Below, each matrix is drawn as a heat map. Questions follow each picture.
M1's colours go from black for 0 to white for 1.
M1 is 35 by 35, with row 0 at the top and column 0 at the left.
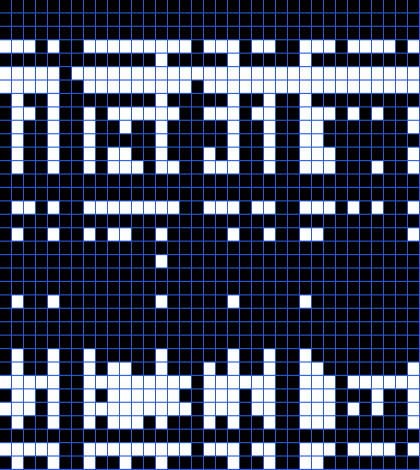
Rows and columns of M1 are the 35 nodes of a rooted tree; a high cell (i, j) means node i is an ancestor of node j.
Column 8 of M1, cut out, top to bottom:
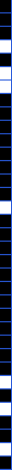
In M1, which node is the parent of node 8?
15
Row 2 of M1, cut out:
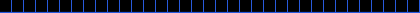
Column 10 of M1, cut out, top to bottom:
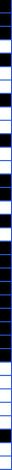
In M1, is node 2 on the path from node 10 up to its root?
no
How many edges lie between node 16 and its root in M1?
1
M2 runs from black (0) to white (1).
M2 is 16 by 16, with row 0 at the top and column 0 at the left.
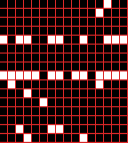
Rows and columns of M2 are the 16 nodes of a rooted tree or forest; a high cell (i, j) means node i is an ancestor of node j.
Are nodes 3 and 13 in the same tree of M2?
yes
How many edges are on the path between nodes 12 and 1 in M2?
1
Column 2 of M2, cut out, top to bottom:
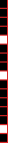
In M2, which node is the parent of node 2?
14
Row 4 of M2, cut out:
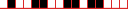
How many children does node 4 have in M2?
3
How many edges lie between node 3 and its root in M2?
4
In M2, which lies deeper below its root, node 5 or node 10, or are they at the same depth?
node 10
